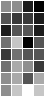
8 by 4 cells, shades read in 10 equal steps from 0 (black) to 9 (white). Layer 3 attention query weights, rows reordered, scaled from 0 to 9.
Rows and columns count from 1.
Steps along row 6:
up down down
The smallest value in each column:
1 2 0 0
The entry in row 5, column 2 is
4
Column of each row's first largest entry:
1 1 2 2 2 2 2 3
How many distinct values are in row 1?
3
